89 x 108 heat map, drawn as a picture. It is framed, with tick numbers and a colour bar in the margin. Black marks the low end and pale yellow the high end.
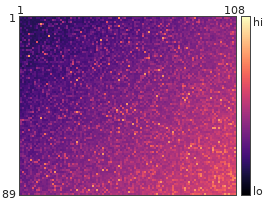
No single row or column stands out from its neighbours. The ninth with the lowest average is the top left. Neither half mirrors the other. Values rise toward the bottom right. The bottom right is the ninth with the highest average. The grain is fine, like static.
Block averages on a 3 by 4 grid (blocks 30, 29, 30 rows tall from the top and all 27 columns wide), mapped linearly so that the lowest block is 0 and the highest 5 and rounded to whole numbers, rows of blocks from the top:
0 1 2 3
1 2 3 4
2 3 4 5
